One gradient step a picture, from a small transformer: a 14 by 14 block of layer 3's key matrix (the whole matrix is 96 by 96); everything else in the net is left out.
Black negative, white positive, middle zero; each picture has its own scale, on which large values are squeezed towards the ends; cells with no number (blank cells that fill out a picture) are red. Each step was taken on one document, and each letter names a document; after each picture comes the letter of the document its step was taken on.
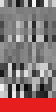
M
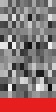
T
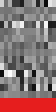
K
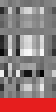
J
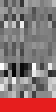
K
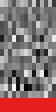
M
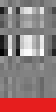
J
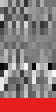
K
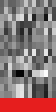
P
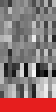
P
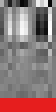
J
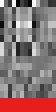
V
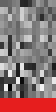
M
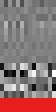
K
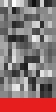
V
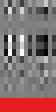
J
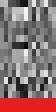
M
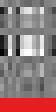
J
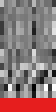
P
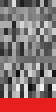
V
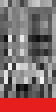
M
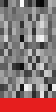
M
